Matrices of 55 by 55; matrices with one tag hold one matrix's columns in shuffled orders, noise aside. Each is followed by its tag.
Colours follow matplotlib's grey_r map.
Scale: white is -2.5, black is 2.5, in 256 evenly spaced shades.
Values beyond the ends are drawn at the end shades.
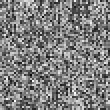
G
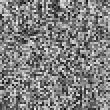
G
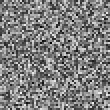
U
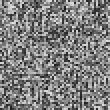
G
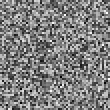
U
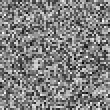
U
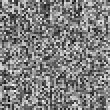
G
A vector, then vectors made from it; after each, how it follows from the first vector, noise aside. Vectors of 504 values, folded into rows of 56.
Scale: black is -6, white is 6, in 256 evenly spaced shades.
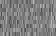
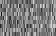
scaled up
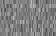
wrapped around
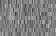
wrapped around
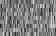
scaled up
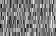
scaled up
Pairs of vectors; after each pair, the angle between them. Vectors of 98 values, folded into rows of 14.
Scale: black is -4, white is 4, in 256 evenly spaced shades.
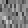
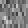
nearly parallel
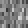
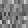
orthogonal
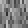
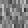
partly aligned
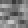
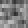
nearly parallel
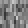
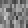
nearly opposite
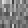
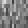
nearly parallel
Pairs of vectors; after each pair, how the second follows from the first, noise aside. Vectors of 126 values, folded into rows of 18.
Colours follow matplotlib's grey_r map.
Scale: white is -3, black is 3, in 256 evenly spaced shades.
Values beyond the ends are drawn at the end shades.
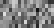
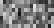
shuffled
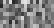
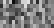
copied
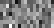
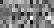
shuffled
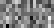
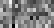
shuffled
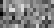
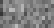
shrunk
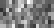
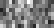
copied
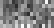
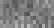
shrunk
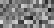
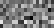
copied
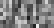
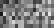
shuffled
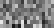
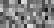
shuffled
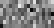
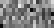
copied
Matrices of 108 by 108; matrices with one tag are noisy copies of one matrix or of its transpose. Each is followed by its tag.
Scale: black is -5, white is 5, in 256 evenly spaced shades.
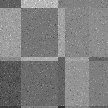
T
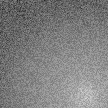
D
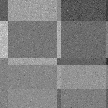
T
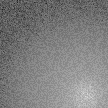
D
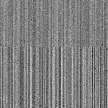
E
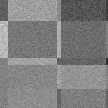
T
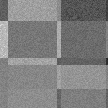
T
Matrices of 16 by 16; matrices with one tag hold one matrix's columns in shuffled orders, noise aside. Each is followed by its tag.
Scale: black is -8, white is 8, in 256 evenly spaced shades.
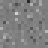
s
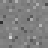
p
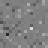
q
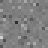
p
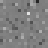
s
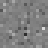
q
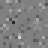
p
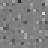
s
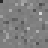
s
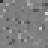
s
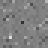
p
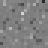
s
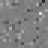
s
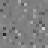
q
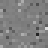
q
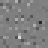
p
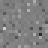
q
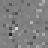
q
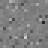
p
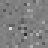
q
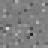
q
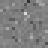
s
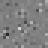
q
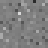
s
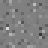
q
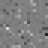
q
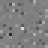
q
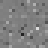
q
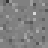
s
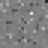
s
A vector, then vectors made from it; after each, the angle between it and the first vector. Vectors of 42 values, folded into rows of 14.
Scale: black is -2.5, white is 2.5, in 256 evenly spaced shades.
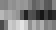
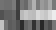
nearly opposite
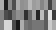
orthogonal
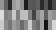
orthogonal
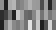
orthogonal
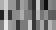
orthogonal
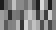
orthogonal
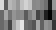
partly aligned
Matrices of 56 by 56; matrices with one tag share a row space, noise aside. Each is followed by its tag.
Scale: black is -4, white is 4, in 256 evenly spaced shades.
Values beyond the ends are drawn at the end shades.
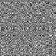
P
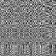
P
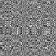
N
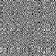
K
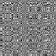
N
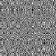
K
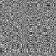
N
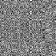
P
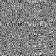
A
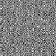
K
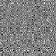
K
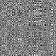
A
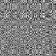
P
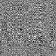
A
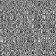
K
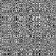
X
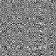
A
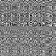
P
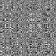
N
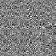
P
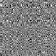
N
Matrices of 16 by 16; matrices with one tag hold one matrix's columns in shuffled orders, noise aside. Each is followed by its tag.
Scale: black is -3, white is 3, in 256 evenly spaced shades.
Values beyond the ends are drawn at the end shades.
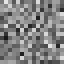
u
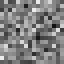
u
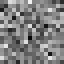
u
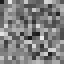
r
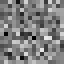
r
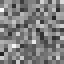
u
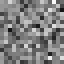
u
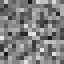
r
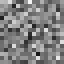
u
